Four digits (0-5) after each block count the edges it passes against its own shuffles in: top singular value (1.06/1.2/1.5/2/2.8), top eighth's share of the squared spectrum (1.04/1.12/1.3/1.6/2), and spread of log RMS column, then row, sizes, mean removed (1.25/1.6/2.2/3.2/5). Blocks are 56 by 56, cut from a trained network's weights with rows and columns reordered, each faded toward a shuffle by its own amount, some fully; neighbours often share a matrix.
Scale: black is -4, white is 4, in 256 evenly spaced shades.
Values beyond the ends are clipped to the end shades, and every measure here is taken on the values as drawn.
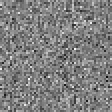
2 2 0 0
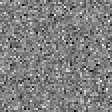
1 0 0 0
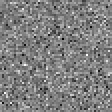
1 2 1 0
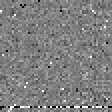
4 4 0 1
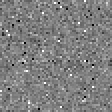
1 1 0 0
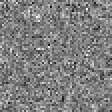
2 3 1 1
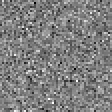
2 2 0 0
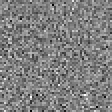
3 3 1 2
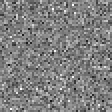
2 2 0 0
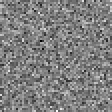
1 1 0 0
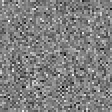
2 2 0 1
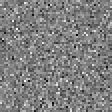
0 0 0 0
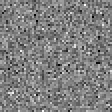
2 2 0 1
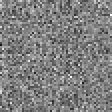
3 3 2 0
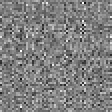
4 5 3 2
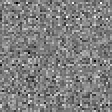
3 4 1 2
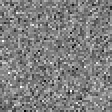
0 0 0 0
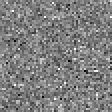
1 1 0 0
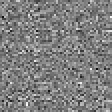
4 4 2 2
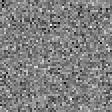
2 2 0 0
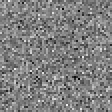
1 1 0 0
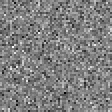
0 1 0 0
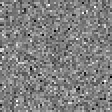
1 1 0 0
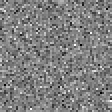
0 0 0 0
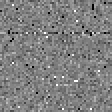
2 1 0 0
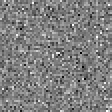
0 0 0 0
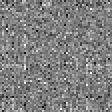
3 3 2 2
